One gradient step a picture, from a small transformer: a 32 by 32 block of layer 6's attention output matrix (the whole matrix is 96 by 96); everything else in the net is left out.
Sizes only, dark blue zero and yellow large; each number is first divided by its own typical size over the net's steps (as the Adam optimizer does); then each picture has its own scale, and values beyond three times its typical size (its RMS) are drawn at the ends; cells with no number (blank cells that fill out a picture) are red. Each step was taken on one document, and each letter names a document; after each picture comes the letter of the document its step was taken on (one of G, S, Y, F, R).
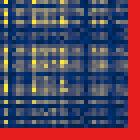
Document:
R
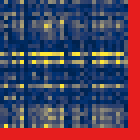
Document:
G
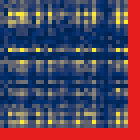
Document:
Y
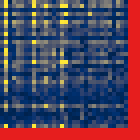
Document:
R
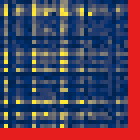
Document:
R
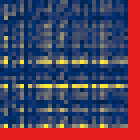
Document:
G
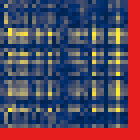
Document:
Y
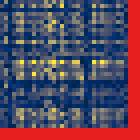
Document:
G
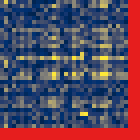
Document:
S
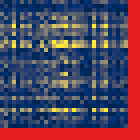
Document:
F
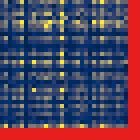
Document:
G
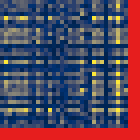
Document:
Y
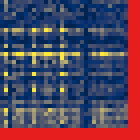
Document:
G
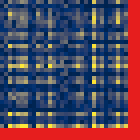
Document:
Y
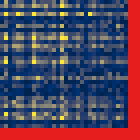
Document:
R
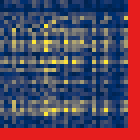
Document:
F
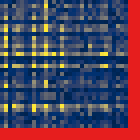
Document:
R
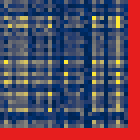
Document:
Y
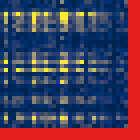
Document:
G
